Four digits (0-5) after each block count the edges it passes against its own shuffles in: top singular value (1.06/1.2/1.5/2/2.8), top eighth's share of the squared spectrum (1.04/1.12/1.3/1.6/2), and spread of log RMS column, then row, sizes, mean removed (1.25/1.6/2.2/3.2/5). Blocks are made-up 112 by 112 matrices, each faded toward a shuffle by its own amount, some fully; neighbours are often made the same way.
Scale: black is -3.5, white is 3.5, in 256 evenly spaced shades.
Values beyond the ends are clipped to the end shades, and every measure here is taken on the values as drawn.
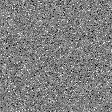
0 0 0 0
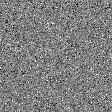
2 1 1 0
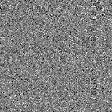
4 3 1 1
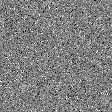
1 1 0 0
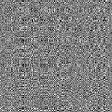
5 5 3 3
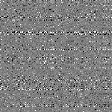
4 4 2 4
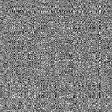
5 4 3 3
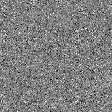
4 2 1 1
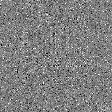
3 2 1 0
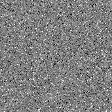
2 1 0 0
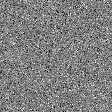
1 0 0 0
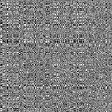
5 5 3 3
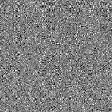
4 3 2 2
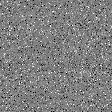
3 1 0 0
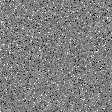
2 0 0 0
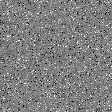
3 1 0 0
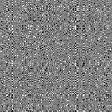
5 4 3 2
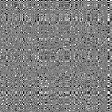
5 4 3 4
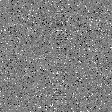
3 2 1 0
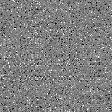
4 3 1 1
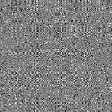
5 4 3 3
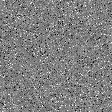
2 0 0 0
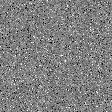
1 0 0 0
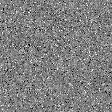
3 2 0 1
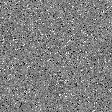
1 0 0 0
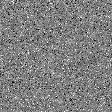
2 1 0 1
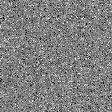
3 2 0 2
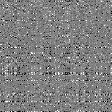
4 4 2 3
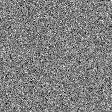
0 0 0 0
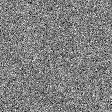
0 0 0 0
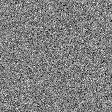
0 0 0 0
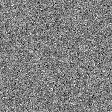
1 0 0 0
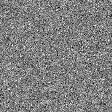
0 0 0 0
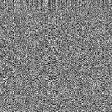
4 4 2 2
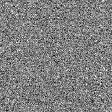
3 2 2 1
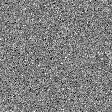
1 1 0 0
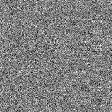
3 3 1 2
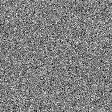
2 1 0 0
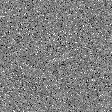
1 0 0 0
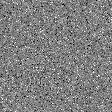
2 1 0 0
